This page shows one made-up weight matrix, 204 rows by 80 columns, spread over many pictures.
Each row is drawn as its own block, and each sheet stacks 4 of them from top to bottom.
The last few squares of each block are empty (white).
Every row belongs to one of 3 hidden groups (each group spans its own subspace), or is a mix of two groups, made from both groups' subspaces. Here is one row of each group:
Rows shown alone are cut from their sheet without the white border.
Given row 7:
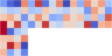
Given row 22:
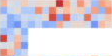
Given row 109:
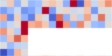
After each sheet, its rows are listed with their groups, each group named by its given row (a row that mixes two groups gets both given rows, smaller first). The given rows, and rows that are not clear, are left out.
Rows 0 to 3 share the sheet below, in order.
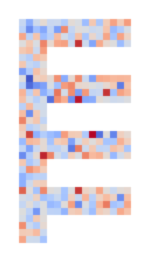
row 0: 109
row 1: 22 and 109
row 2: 109
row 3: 22
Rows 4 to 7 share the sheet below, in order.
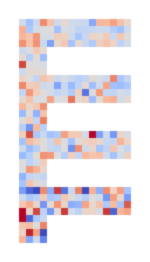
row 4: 7 and 109
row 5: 22
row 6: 109
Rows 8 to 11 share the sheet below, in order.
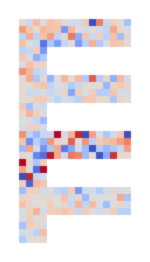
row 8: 109
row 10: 7 and 22
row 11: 22
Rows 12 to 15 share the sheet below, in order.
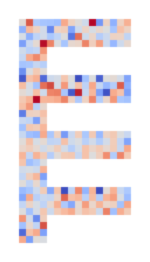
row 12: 109
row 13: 22
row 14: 7
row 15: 7
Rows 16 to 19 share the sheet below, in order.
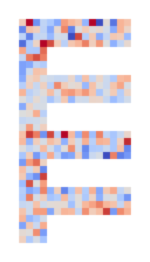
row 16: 109
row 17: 22
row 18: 7
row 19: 7
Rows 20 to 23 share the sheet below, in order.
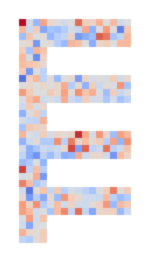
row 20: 22
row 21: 22
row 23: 109
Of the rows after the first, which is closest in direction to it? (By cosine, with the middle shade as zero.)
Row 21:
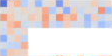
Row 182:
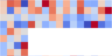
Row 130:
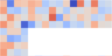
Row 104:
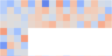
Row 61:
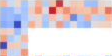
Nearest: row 182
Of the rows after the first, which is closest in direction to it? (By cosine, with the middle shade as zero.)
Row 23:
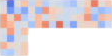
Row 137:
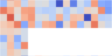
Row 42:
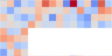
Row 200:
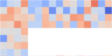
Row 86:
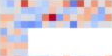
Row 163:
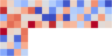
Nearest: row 86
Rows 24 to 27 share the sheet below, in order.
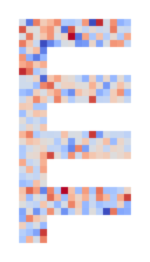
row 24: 109
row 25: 22
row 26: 22 and 109
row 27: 7
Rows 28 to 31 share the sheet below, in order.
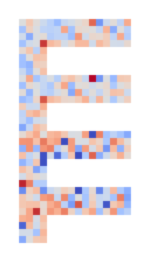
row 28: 7 and 109
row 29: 109
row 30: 109
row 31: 22
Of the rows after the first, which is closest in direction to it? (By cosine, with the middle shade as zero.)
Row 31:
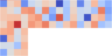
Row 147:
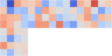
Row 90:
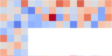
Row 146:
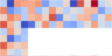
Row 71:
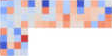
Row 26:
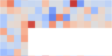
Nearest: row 26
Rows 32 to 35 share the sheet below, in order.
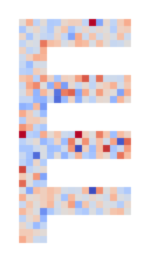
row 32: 109
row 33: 22 and 109
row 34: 22
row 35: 109
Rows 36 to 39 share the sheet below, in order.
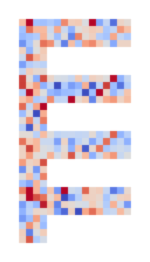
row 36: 109
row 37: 22
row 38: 22
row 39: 7 and 109
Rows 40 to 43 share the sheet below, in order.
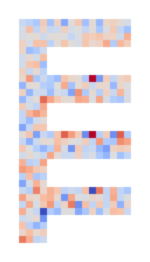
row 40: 7
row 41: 109
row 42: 7 and 109
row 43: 109
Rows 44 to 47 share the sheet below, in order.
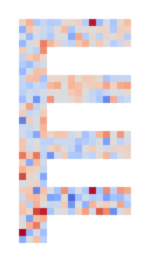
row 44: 109
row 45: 7
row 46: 7
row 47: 7 and 109
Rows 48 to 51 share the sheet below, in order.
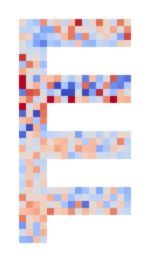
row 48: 7 and 22
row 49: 22
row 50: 22
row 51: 22
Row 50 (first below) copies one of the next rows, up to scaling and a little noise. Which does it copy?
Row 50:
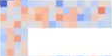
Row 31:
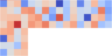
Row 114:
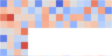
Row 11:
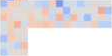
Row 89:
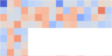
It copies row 89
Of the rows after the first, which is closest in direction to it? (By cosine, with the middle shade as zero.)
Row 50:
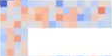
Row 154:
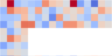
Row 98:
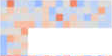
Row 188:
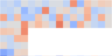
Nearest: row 98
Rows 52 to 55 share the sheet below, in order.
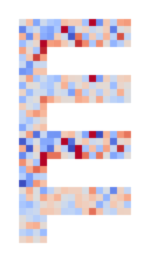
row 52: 109
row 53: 109
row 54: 109
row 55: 22 and 109
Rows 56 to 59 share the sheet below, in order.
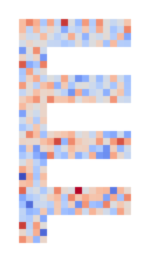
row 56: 7
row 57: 22
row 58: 7 and 109
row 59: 22
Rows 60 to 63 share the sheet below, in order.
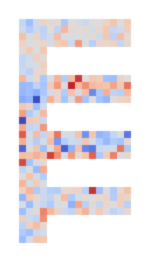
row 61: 7 and 22
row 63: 109
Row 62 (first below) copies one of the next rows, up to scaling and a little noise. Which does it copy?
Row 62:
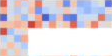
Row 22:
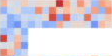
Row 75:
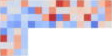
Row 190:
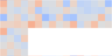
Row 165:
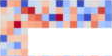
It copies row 190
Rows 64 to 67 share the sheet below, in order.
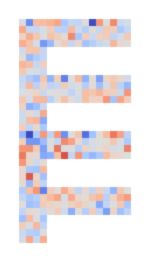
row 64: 109
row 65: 7
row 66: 7 and 109
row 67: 7 and 22
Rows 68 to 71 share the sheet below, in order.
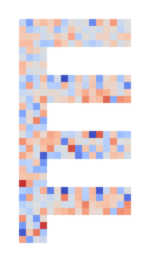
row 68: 109
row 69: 7
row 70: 109
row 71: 7
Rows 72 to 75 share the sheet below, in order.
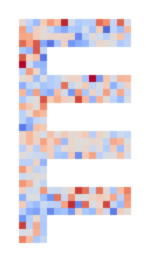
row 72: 7
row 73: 109
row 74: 109
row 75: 22
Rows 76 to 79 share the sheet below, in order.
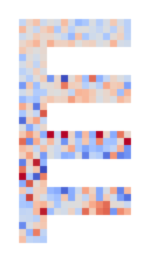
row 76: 22
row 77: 7
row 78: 7
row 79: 7
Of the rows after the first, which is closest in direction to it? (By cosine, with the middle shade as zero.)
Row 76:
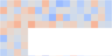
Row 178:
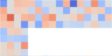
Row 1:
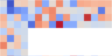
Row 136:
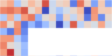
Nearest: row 178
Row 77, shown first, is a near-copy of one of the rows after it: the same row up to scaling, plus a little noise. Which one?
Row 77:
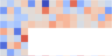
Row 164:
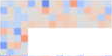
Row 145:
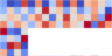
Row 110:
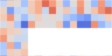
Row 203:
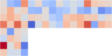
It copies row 164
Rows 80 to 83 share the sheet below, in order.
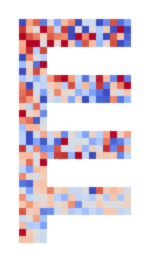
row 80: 22
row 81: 7
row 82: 109
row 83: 7 and 109
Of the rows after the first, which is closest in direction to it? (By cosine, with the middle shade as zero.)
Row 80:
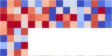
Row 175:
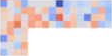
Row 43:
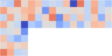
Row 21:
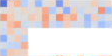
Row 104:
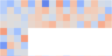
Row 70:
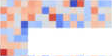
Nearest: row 175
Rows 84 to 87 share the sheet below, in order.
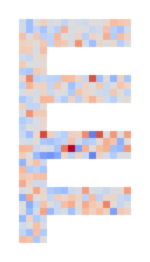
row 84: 109
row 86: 22 and 109
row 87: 7 and 22
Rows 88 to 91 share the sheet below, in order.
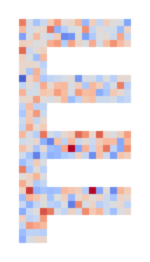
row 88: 22
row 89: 22
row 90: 22
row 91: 109
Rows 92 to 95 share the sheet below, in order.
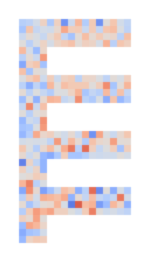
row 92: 7
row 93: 7 and 109
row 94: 22 and 109
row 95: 22 and 109
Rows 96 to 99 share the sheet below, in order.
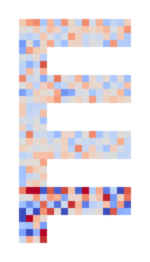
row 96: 7
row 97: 22
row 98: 22 and 109
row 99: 7
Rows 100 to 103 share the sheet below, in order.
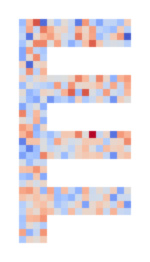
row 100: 7 and 22
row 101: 22
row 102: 22 and 109
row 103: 7 and 22
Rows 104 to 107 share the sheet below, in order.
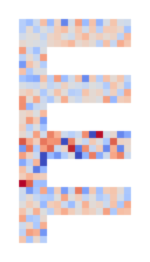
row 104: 7
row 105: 7
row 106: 109
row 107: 7
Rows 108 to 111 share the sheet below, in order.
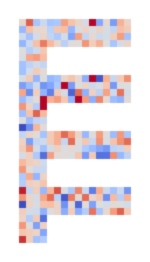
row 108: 109
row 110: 7
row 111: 22 and 109
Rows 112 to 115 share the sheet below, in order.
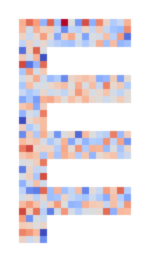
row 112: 7
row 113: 7
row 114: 22
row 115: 7
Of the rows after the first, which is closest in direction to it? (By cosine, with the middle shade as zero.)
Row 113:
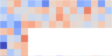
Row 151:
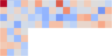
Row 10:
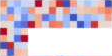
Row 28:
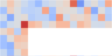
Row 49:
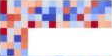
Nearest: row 28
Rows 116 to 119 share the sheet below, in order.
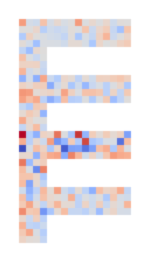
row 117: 7 and 22
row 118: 22
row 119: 7 and 109
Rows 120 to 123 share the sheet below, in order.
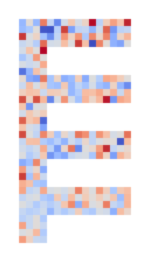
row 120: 22 and 109
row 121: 7
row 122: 7 and 22
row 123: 22
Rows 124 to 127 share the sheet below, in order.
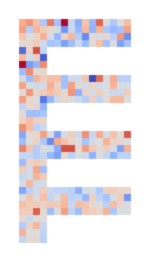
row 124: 7
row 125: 109
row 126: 22
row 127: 7 and 22
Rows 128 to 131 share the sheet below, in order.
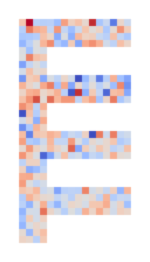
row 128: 109
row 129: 22
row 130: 109
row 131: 7
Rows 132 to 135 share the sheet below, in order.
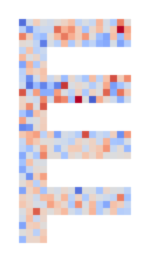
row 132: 7 and 22
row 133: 109
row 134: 7
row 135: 22
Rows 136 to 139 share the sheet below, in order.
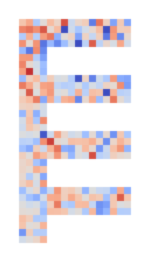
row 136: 7 and 109
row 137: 22 and 109
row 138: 22
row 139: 7 and 22
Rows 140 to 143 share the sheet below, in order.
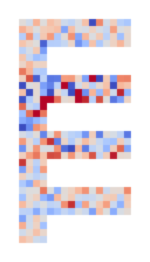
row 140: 109
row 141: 109
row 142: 22
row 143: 22
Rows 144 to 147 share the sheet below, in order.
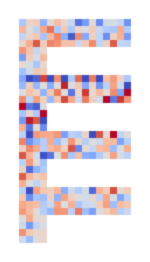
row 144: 22
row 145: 7
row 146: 109
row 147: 109
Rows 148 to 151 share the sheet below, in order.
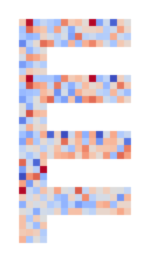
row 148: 109
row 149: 109
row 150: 7
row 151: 22
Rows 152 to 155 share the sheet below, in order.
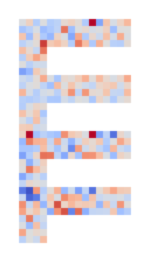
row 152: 109
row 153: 22
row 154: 109
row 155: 22 and 109
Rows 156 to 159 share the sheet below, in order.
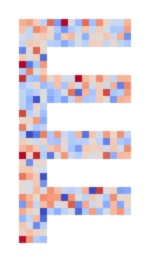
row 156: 7
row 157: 22
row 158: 7
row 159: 109
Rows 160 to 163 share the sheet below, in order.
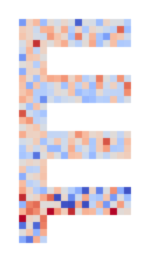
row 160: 22
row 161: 7 and 22
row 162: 7 and 22
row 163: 22
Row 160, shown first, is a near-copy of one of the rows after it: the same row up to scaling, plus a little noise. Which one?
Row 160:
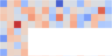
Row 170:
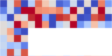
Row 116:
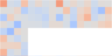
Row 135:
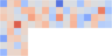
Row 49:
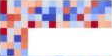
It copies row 135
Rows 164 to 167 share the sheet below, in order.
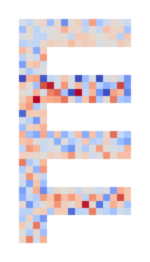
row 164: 7
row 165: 22
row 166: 7 and 22
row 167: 22
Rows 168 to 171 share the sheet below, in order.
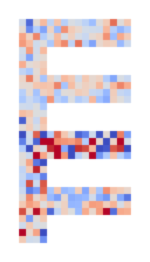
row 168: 109
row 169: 7 and 109
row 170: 22
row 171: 7
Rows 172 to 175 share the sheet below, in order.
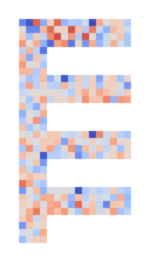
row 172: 22 and 109
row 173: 7
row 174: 109
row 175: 22
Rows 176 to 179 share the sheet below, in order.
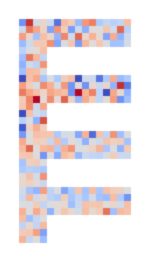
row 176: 22 and 109
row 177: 22
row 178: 22 and 109
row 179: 7
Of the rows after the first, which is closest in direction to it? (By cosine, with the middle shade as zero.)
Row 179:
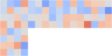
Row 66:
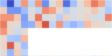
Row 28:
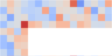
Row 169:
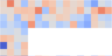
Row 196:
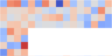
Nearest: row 66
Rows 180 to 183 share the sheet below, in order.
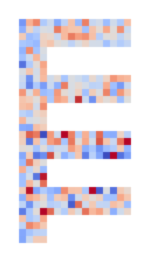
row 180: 7 and 22
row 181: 109
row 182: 7
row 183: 109
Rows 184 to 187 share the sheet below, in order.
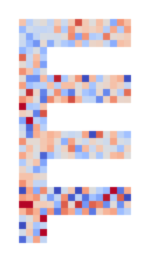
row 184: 22
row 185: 7 and 22
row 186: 109
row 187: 22
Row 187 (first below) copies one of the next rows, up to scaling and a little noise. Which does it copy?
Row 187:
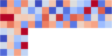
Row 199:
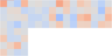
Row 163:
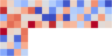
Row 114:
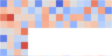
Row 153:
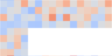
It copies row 114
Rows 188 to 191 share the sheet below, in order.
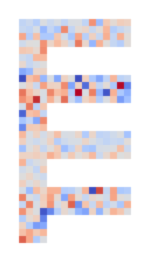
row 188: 109
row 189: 22
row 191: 109
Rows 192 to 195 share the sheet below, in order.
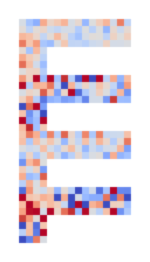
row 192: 7
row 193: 7 and 109
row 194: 7
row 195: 22
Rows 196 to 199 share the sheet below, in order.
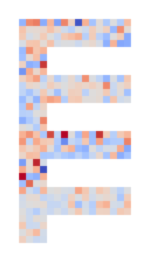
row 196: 7 and 22
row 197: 7
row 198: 7
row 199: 22
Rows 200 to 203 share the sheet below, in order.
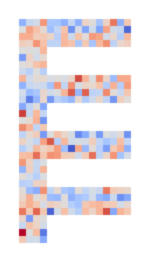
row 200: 7 and 22
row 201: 22
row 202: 22
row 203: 7
